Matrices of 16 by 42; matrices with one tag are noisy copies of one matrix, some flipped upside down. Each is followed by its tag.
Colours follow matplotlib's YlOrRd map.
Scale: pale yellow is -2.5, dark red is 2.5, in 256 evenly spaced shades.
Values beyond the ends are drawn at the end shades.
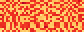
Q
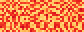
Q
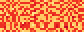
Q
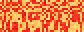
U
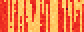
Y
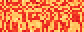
U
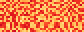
Q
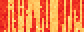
Y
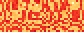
U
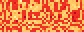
U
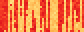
Y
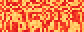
U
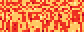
U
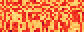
U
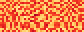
Q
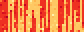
Y
